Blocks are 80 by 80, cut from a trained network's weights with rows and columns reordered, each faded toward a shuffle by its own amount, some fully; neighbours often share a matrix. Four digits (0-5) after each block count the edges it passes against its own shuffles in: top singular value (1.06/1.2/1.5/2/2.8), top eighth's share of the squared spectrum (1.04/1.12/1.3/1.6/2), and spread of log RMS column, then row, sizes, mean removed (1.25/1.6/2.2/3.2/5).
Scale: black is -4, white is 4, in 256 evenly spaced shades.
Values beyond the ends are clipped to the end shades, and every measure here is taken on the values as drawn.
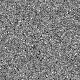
0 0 0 0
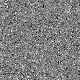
0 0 0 0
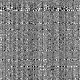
4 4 0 3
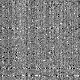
3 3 0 2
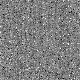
1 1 0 0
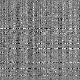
4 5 1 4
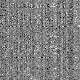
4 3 0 3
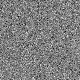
0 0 0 0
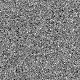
1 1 0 0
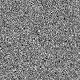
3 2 0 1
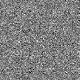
3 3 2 2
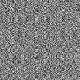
4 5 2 2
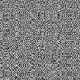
4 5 3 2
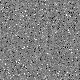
0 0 0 0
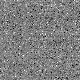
2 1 1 0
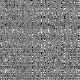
4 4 4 0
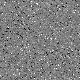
0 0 0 0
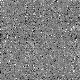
2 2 1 0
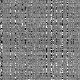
4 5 4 0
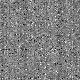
2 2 0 2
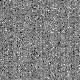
2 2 0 1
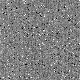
1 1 0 0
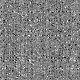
3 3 0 2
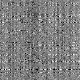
4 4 0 3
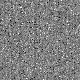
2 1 0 0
